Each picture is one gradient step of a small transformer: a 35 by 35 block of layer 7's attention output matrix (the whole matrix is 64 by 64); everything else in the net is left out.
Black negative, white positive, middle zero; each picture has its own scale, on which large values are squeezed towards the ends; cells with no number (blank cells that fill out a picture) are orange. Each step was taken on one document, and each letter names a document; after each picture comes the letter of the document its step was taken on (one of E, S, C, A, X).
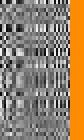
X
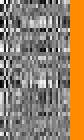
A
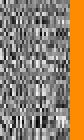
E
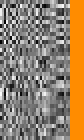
E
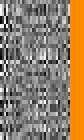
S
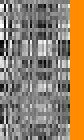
A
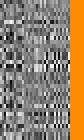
X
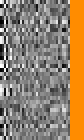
S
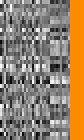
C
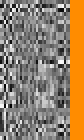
E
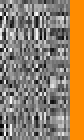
E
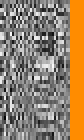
E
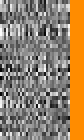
S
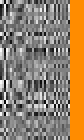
X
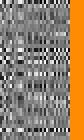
X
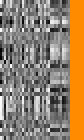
C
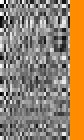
S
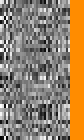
A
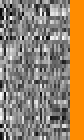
C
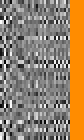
X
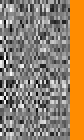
C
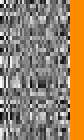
S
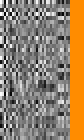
E
